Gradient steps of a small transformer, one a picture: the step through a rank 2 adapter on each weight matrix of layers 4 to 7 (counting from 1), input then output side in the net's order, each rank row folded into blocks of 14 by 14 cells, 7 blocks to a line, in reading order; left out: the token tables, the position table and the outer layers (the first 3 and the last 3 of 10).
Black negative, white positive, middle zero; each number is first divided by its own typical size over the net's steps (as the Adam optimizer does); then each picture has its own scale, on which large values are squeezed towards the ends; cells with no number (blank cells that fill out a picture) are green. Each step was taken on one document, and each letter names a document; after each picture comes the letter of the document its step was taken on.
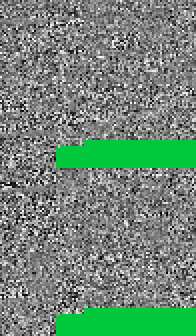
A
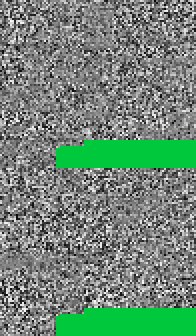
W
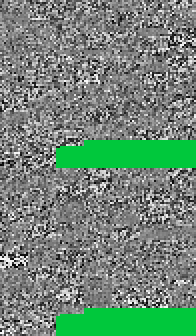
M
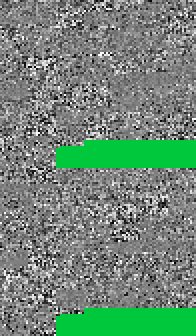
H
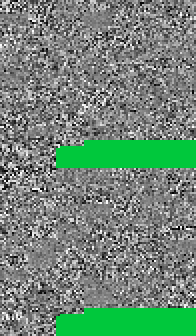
A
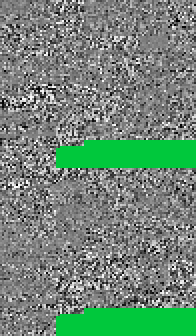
A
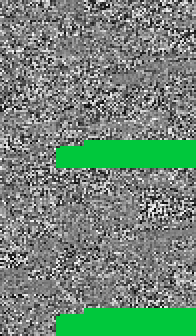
M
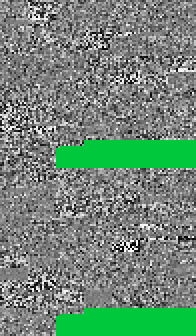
M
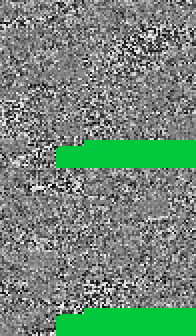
W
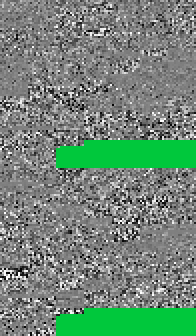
H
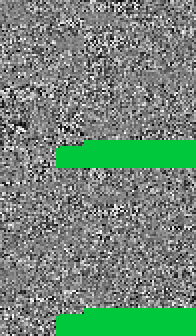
A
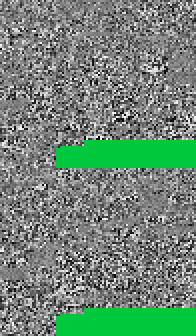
M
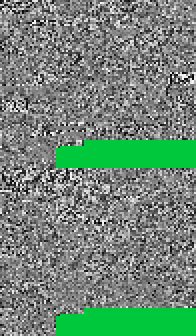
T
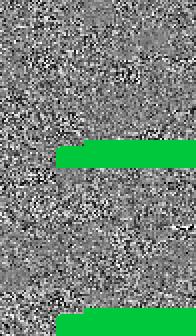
A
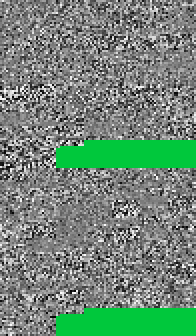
M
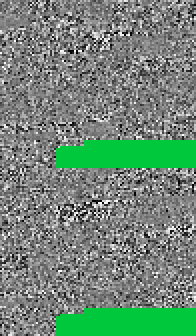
A
